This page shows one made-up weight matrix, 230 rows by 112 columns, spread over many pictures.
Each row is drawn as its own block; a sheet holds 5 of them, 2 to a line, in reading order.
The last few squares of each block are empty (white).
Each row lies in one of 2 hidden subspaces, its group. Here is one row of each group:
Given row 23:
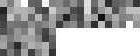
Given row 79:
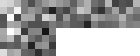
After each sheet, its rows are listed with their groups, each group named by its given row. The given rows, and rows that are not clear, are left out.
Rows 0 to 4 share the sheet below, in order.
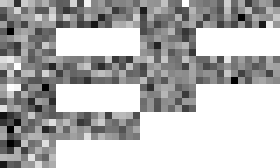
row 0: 23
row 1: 23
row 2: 79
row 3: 23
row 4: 79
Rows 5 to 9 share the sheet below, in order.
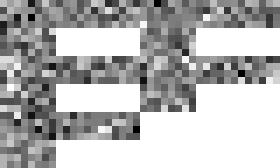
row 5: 23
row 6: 23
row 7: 79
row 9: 23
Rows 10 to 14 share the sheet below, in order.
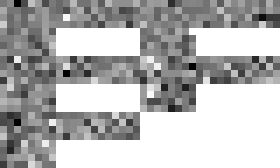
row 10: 23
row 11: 23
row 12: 23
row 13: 79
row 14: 79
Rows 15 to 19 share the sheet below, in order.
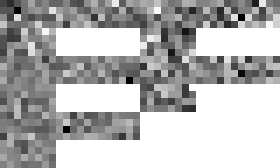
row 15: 79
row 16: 79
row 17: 23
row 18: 23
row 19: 23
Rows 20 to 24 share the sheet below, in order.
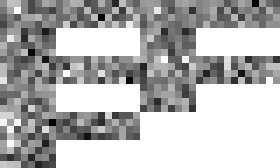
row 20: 79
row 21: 79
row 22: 23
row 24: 79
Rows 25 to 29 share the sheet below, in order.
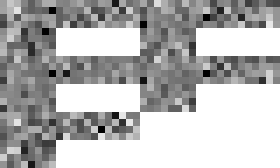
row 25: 79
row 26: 23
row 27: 23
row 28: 23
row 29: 79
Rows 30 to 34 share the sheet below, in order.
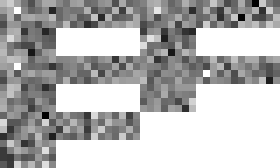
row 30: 79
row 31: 79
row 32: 79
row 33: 23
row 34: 23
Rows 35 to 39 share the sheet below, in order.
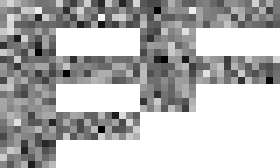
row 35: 79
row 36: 79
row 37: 23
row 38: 23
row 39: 79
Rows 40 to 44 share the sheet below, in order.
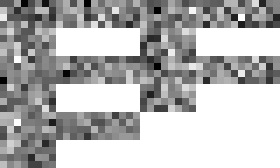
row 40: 23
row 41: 79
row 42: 23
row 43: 79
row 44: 79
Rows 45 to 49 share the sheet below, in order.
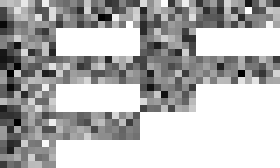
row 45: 23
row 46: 23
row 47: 79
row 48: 79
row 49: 79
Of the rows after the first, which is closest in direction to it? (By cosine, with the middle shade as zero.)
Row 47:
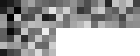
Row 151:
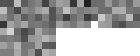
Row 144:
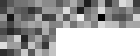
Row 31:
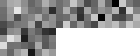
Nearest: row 144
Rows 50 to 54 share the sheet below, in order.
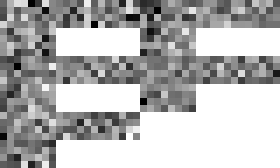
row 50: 23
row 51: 79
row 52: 79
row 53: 79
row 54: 23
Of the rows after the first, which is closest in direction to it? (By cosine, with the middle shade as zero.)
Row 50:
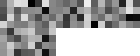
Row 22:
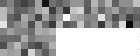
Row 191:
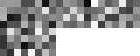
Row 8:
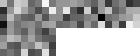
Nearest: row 8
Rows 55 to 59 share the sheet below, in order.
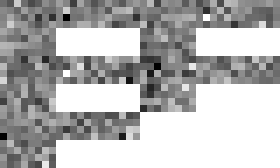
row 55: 23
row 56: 23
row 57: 23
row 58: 79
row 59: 23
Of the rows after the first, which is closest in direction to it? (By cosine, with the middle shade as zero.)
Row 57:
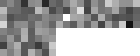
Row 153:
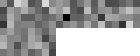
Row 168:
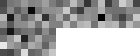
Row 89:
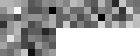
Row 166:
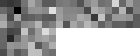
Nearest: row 166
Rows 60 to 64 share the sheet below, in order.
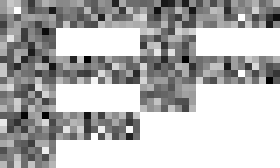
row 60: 79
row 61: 23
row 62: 23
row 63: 23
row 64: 23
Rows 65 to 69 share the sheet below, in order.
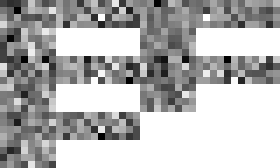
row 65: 79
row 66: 23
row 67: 23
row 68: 23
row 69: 79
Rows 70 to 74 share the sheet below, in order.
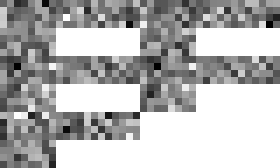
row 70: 23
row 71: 23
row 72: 79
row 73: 79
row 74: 23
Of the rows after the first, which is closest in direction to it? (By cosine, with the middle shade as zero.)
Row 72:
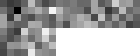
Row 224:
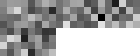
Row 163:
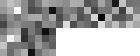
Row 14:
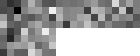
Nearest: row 14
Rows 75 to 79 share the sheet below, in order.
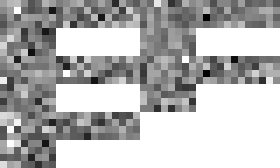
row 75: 79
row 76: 23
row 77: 23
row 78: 23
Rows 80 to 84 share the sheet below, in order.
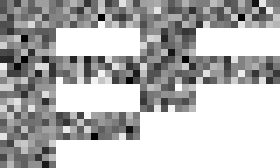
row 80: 79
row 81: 79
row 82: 23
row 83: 23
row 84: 23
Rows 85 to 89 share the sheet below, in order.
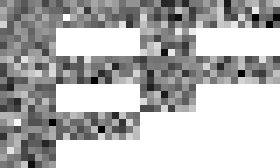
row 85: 23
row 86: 23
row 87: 23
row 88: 79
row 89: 79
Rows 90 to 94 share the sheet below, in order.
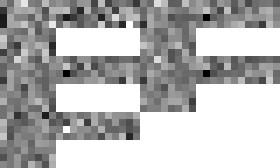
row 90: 23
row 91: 23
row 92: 23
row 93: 23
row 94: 23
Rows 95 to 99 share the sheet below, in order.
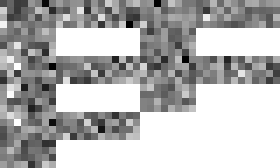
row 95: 23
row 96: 23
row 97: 79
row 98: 23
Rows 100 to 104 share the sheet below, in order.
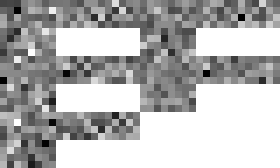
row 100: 79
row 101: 79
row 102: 23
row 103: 23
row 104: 79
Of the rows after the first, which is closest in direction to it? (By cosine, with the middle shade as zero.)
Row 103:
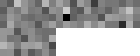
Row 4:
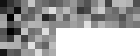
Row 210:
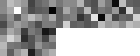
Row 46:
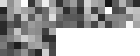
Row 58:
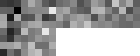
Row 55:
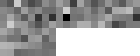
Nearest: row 55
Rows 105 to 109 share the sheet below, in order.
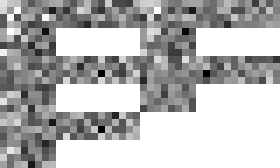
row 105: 79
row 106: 79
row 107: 79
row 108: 23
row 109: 79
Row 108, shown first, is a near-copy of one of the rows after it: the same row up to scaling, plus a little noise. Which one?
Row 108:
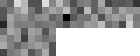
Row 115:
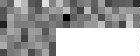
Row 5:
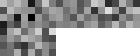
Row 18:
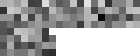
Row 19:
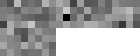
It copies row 115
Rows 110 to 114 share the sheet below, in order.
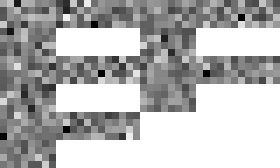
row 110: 23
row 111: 79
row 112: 79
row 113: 23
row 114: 23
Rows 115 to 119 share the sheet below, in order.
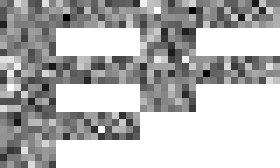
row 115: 23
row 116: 79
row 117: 79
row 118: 23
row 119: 79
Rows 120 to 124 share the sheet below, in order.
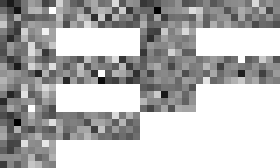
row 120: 79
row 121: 79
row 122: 79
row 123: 79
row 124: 79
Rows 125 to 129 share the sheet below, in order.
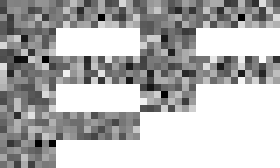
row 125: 79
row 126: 79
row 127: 23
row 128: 79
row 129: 23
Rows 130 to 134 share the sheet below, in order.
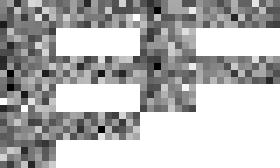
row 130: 23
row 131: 79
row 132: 79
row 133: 79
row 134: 79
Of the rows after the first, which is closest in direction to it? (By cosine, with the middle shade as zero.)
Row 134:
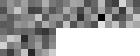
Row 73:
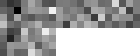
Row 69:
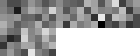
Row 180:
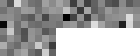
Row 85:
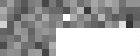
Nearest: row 180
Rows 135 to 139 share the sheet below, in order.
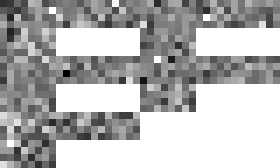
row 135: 79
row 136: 23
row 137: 23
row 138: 23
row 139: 79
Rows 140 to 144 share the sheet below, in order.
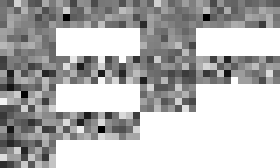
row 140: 23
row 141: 23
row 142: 79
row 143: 23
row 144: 79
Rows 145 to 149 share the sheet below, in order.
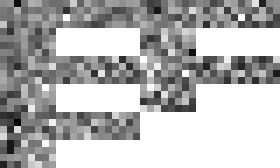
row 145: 23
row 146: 79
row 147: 79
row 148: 79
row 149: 79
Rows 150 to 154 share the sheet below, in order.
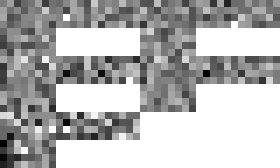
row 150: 23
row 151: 23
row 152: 23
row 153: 23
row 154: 23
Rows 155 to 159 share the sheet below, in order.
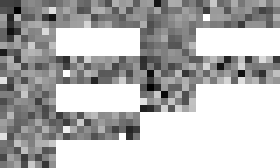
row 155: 79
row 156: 23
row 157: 23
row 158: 79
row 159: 23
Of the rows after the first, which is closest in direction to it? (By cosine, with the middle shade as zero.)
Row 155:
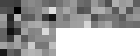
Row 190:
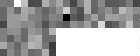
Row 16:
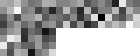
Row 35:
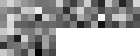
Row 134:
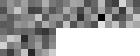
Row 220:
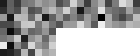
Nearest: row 220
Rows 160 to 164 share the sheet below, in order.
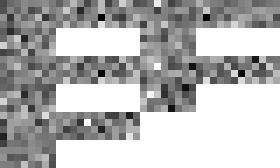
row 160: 79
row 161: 23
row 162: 79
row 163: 79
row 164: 23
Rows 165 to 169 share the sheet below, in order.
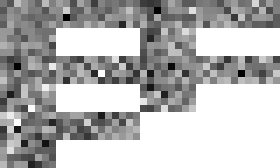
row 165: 23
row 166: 79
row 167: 79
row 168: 79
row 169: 79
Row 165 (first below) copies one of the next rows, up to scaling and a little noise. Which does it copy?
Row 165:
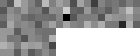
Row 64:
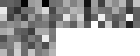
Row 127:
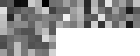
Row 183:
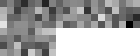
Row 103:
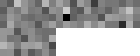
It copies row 103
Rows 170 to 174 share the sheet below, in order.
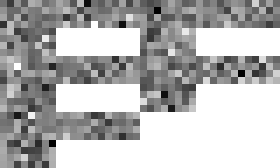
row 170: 23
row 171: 79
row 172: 79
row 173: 79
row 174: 23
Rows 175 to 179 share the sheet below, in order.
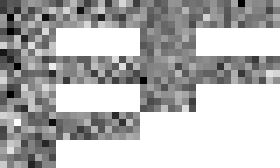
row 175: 79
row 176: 23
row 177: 79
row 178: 23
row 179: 79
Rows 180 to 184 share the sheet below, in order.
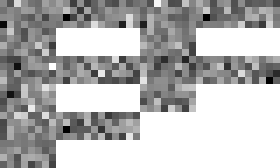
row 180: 23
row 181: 23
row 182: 79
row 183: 23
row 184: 23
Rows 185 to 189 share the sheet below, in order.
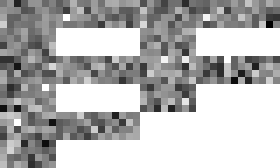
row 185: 23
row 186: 23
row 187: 79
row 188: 23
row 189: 79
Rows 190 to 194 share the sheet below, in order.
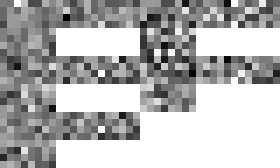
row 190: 23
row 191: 23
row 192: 79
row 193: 23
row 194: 79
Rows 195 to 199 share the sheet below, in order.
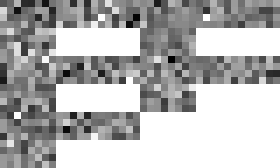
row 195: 23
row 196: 23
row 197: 23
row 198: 23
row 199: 23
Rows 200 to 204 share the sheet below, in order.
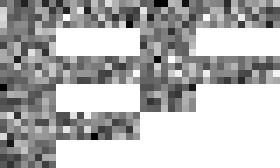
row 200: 23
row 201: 23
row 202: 23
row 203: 23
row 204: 23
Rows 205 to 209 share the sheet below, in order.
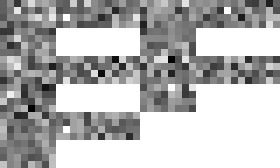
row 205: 23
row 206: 23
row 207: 79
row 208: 23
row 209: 23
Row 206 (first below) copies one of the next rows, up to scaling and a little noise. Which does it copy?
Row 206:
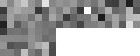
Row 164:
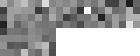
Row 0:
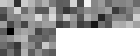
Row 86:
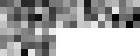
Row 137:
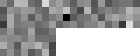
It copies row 164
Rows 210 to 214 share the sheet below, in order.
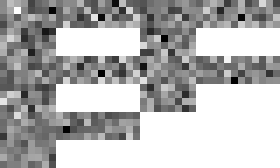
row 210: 79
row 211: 79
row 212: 79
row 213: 23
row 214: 23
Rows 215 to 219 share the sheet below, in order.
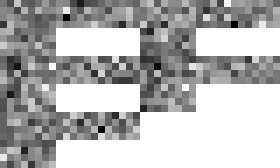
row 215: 23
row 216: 23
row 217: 79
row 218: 79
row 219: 79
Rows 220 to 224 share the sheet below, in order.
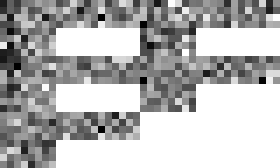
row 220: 79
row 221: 23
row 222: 79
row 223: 23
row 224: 79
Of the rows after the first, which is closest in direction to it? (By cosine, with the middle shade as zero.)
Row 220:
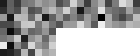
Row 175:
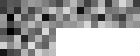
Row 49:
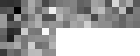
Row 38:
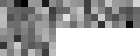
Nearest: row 175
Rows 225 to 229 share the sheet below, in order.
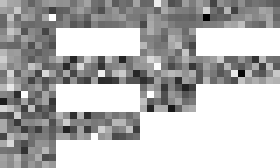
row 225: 79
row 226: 23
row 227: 79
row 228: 79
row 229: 23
